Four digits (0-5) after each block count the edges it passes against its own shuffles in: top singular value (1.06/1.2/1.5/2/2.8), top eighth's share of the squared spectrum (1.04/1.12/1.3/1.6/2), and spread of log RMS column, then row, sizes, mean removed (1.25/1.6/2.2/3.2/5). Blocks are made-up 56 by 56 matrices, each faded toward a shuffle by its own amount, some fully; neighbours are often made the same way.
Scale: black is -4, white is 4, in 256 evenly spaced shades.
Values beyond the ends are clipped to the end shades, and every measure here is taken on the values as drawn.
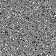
0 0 0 0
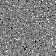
2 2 0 0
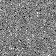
0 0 0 0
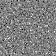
2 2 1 0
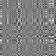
5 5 4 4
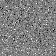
0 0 0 0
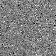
0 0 0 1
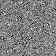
0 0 0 0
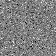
0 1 0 0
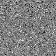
0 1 0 1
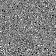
0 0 0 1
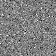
0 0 0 0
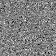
0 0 0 1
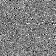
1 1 0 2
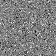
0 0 0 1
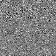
1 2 0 2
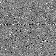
2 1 0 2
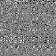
3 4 1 3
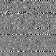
4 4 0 3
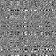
4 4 2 3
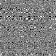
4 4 1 3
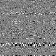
4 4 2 3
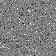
1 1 0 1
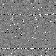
3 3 0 2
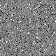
1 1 0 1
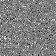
2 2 0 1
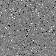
0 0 0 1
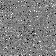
2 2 0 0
